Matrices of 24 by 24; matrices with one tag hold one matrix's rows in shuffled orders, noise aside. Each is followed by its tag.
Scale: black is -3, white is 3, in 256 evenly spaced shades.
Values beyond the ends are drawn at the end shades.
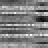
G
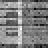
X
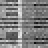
X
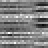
G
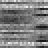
G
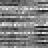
G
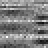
G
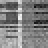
X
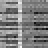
X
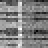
X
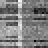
X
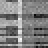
X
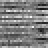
G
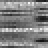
G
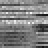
G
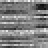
G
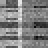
X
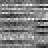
G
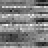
G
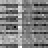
X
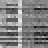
X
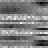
G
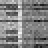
X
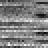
G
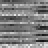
G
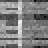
X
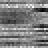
G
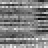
G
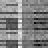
X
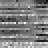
G
